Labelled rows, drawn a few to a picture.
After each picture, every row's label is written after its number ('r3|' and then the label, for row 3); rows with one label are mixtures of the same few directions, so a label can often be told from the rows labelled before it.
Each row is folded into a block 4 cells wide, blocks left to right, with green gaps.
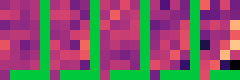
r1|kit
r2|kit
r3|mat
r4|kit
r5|kit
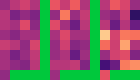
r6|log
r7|mat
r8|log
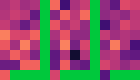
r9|log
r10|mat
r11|kit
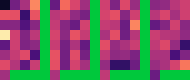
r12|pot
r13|mat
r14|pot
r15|kit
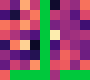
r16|kit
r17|pot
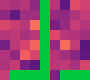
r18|kit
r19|kit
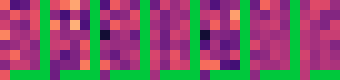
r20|log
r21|log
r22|log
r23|mat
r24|log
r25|log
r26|mat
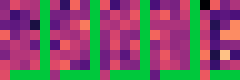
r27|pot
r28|kit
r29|mat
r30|pot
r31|mat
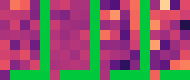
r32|mat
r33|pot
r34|pot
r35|kit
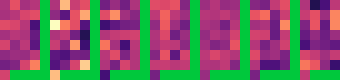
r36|kit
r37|kit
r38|kit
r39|mat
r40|kit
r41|pot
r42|log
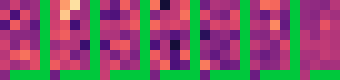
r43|mat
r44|mat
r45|kit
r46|log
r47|log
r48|log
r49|mat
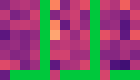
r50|log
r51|log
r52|pot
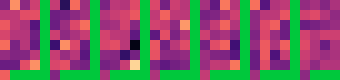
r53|kit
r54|kit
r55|kit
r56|pot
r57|kit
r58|mat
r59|kit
